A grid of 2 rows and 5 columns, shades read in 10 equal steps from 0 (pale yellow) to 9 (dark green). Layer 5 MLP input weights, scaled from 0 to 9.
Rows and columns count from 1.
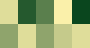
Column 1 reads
1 4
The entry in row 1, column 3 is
6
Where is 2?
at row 2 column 4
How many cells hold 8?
1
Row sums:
24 12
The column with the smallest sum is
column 4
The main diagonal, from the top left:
1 1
